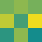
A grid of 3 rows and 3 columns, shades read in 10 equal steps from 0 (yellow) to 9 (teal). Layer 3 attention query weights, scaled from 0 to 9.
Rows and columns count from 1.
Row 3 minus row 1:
3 0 4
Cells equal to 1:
0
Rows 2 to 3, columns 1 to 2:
2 7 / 8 4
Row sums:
14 9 21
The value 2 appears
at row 2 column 1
